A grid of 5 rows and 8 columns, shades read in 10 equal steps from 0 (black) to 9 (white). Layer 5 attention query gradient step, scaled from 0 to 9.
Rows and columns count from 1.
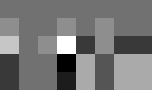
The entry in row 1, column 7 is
4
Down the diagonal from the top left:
4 4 5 0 6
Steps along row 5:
up same down up down up same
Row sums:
32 35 36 31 32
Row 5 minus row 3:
-5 0 -1 -8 4 -2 4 4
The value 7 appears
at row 3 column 1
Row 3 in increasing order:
2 2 2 4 5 5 7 9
